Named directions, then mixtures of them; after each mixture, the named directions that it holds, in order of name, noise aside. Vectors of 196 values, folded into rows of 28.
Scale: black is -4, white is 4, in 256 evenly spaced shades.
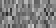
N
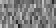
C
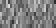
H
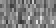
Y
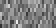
C, H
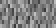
H, Y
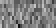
C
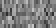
N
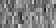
C, H, Y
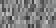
C, N, Y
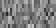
N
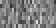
H, Y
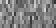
C, H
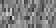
C, N, Y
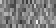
N, Y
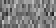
C, H, N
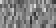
C, H, Y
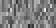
H, N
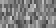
C, N, Y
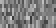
C, N, Y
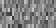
C, N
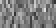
C, H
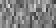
C, H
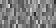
H, Y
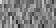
C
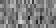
Y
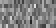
C, Y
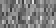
N, Y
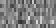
Y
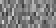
H, N, Y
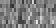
Y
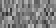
N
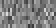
N
